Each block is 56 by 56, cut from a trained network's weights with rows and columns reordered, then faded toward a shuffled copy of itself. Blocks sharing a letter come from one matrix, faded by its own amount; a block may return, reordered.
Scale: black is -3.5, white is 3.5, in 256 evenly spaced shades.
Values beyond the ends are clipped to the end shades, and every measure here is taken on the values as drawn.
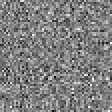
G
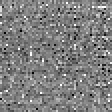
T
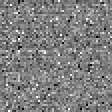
T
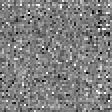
T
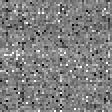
T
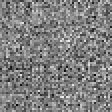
G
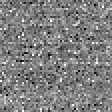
T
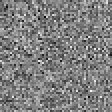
G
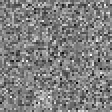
G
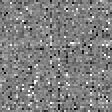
T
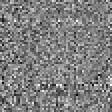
G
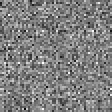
G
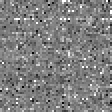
T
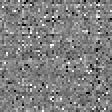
T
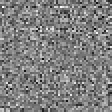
G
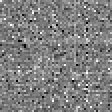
T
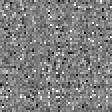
T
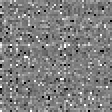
T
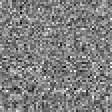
G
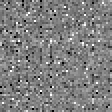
T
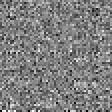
G
